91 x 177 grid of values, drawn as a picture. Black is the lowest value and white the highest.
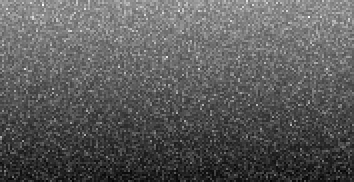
Values rise toward the top. No regular stripes run through it. No single row or column stands out from its neighbours.
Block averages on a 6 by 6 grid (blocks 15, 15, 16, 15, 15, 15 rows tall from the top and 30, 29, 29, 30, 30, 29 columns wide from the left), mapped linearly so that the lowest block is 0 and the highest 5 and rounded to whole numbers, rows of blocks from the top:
555555 | 444444 | 333333 | 222222 | 111111 | 000000
